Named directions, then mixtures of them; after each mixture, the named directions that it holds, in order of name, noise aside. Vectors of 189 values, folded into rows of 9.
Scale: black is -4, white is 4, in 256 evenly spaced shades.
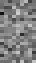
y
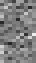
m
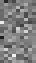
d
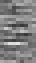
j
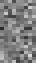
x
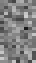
m, x, y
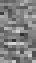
j, x, y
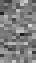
j, y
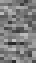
j, x, y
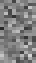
x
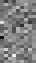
d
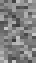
j, m, x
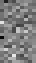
d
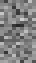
d, j, y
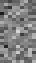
d, y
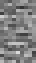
j, m, y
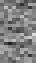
j, m, x
